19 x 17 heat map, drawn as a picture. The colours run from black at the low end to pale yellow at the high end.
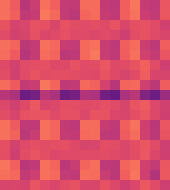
Average level on the scale: 60%. Histogram: skewed, a long tail of low values. Stripes: upright, repeating 4 times. Slope: none. Odd lines: row 10.
